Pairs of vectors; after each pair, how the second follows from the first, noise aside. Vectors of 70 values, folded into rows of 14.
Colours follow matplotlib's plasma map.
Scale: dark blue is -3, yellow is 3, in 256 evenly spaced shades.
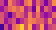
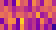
shuffled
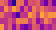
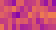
shrunk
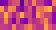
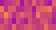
shrunk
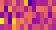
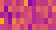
shrunk
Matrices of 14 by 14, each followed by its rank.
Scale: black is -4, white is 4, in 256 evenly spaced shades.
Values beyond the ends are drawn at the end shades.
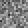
full rank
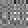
two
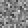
full rank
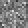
full rank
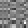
two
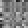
two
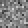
full rank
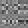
two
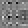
two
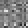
two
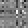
two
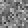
full rank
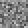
full rank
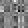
two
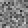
full rank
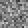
full rank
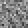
full rank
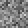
full rank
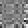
two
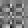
two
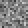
full rank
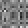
two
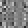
two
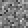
full rank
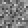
full rank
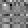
two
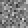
full rank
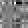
two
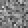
full rank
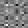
two
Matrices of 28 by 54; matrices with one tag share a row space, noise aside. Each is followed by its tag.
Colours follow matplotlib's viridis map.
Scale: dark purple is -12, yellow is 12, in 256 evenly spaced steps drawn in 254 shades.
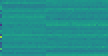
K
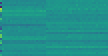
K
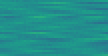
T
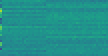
K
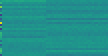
K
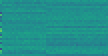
K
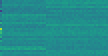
K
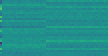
K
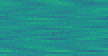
T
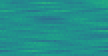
T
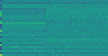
K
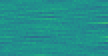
T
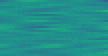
T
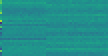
K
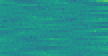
T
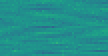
T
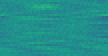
T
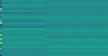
K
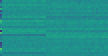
K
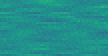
T
